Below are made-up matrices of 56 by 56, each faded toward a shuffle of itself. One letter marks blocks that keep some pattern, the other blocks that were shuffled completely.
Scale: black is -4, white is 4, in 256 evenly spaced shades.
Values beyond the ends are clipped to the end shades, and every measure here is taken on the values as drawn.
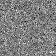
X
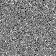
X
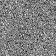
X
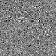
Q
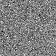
X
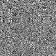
Q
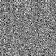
Q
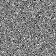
X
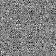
Q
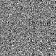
Q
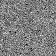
X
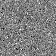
X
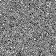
X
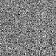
Q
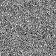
X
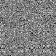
Q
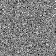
X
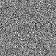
Q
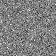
X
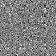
Q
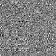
Q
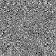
Q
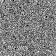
X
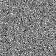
X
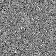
X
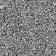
X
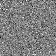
X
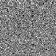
Q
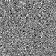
Q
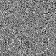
Q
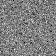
X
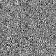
Q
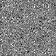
Q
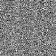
Q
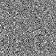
Q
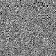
Q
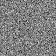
X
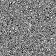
X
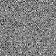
Q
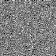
Q
